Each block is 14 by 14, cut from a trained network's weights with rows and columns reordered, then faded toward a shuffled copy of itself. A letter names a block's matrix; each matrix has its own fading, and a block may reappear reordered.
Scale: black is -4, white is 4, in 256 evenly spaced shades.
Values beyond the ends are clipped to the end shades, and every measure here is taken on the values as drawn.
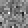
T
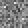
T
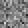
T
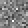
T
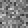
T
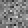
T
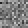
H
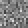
T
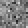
T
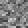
H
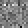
H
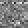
H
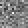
T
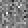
T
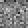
H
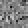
H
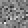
T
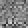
H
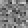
H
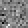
T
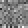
H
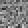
T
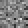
H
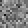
T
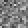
T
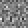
H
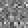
H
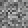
H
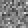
T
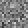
H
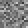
H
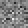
H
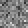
T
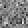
H
